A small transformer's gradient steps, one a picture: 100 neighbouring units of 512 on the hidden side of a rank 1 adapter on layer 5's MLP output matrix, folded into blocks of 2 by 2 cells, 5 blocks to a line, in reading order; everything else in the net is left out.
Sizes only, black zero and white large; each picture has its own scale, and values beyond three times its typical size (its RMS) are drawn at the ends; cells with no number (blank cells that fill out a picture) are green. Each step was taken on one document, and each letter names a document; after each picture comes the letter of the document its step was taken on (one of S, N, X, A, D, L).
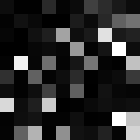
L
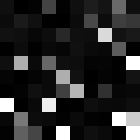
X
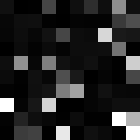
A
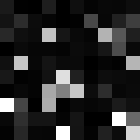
X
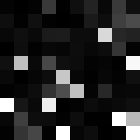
X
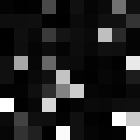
A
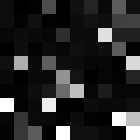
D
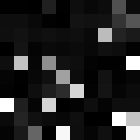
D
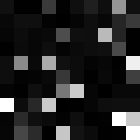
A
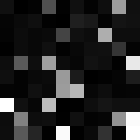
L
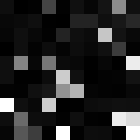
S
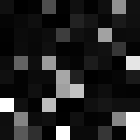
L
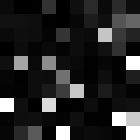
D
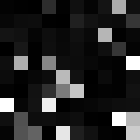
D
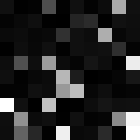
L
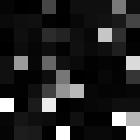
A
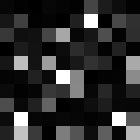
S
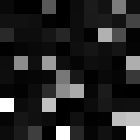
A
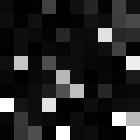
X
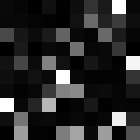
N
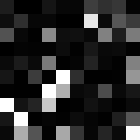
S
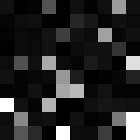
L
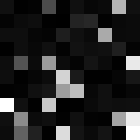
N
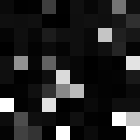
S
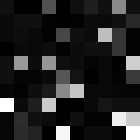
A
